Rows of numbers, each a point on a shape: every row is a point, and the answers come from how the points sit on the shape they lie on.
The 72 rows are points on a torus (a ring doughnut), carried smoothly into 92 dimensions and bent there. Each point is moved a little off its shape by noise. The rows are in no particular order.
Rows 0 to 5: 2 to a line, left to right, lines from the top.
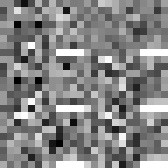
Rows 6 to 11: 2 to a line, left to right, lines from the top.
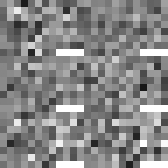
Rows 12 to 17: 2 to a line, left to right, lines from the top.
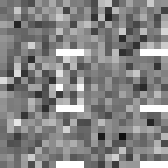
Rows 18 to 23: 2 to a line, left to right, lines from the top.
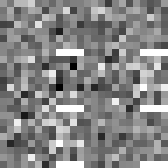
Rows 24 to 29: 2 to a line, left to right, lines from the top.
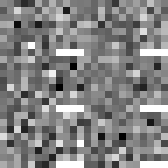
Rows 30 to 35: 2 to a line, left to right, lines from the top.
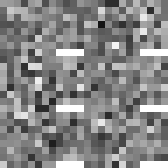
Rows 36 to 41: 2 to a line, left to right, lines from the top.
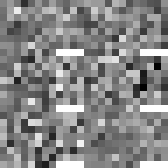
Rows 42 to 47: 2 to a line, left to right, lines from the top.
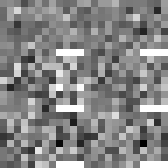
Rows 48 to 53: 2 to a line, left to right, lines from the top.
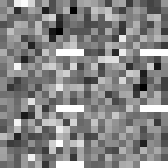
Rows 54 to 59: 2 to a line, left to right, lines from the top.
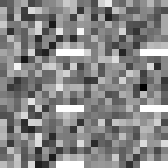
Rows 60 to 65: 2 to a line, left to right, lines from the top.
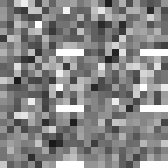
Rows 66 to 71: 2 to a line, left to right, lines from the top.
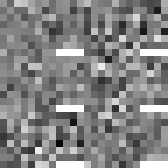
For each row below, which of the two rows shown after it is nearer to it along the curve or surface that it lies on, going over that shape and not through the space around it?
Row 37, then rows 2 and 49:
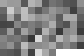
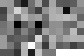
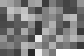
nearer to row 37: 49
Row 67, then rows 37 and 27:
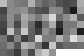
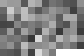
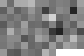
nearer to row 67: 27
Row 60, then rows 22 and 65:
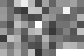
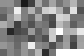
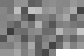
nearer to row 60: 65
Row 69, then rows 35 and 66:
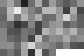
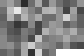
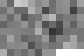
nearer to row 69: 35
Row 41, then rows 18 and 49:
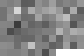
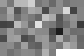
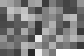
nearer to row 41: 49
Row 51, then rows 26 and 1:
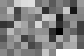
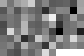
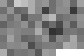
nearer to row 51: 26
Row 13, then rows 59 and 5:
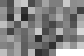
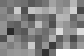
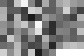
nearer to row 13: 5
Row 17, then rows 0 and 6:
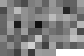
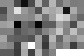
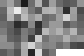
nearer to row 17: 0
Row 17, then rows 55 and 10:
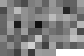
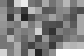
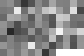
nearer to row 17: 10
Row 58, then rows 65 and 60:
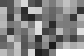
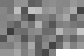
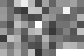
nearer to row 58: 60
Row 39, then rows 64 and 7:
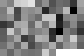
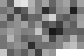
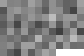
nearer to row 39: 64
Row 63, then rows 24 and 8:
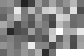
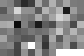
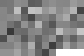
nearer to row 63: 8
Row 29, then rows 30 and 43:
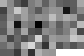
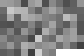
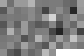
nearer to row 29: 43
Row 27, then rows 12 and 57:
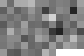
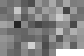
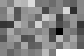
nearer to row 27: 57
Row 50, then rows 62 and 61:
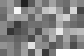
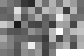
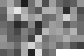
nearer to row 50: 61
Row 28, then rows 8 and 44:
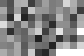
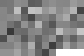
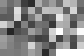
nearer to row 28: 44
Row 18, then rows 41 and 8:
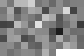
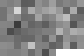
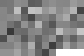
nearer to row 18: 8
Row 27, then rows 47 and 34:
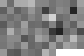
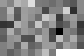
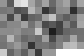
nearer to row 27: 34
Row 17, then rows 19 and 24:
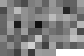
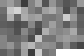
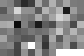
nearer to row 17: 24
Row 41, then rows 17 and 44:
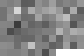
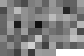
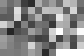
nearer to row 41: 17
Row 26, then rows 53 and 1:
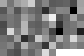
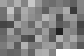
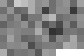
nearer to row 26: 1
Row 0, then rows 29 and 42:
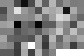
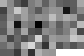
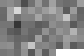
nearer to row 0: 29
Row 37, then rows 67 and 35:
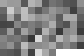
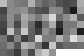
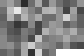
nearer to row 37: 35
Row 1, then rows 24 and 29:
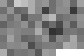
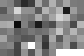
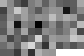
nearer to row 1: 29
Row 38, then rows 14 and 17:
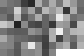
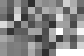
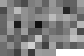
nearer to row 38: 14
